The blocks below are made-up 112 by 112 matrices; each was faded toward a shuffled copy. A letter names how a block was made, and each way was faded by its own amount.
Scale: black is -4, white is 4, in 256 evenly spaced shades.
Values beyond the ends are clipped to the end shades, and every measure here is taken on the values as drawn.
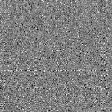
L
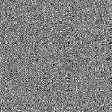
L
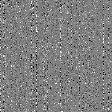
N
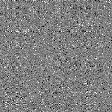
L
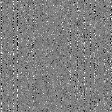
N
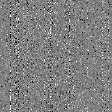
N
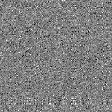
L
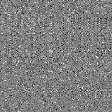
L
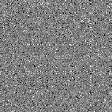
L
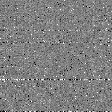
L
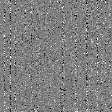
N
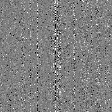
N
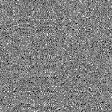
L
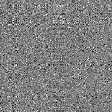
L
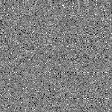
L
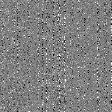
N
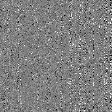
N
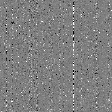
N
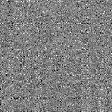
L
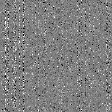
N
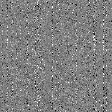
N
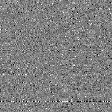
L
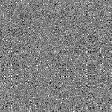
L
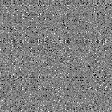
L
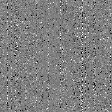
N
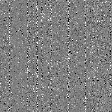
N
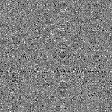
L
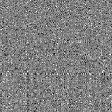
L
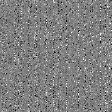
N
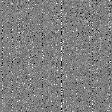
N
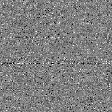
L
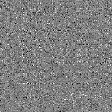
L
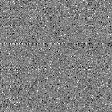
L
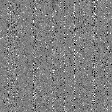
N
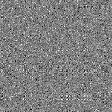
L
